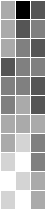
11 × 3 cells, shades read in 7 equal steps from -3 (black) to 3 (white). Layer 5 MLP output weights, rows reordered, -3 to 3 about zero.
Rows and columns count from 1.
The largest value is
3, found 3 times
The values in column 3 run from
-1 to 1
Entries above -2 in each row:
2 3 3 3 3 3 3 3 3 3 3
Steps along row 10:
down down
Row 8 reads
1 2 0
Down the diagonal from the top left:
1 -1 -1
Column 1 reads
1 1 1 -1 0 0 1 1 2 3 2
